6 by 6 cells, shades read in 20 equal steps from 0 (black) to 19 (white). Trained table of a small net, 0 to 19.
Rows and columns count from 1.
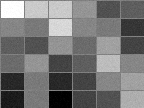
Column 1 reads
19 10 7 8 3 2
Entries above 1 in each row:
6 6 6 6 6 5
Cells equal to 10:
4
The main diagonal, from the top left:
19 9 11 7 10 13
